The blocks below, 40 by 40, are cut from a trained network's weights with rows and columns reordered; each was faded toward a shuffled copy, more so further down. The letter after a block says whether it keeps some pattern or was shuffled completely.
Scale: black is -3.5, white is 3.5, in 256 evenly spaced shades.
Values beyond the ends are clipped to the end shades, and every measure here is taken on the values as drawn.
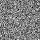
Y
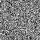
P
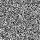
P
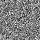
P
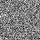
P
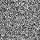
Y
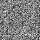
Y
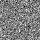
P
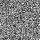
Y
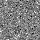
P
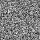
P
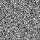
P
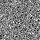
P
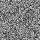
P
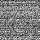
Y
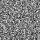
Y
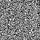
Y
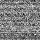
Y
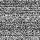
Y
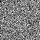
P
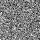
P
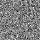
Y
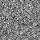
Y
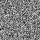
P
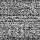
Y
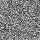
P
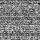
Y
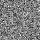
P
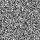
P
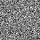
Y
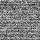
Y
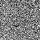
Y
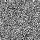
P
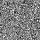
P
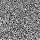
P
